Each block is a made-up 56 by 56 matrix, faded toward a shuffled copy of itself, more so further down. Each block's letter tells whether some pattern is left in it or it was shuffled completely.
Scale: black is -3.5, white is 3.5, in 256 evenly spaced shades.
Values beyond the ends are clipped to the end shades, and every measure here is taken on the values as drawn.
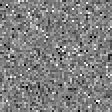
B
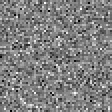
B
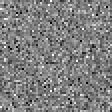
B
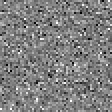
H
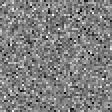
B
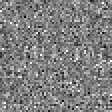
H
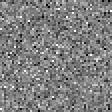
B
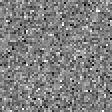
B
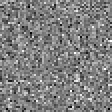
H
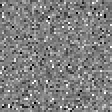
H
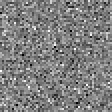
B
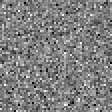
B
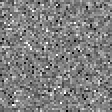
B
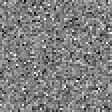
B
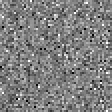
H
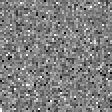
B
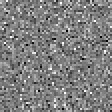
H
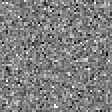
B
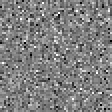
H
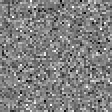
H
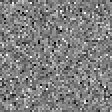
B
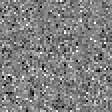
H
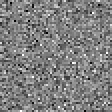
H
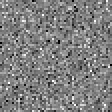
H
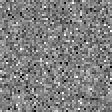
H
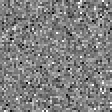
H
